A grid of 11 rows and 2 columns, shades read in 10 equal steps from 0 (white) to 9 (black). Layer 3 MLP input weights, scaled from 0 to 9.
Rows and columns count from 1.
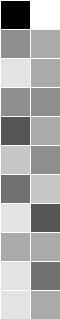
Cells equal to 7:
0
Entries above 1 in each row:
1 2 1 2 2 2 2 1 2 1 1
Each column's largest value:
9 6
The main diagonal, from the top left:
9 3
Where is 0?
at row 1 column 2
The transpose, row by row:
9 4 1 4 6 2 5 1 3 1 1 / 0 3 3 4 3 4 2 6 3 5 3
